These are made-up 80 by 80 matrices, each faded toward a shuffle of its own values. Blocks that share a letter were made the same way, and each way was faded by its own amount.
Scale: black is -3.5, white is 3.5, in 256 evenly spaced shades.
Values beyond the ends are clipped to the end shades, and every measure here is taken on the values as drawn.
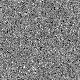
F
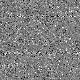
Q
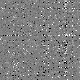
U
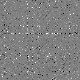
U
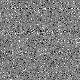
Q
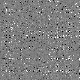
U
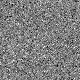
F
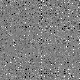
U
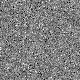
F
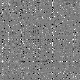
U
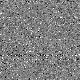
Q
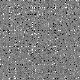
U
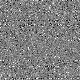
Q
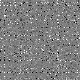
U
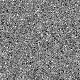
F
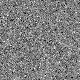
F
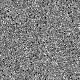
F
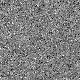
F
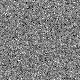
F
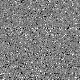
Q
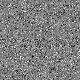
Q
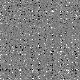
U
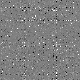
U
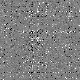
U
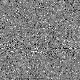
Q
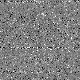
Q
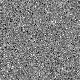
F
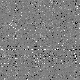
U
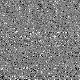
Q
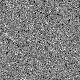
F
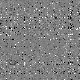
U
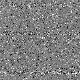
Q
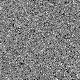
F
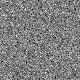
F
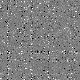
U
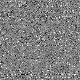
Q
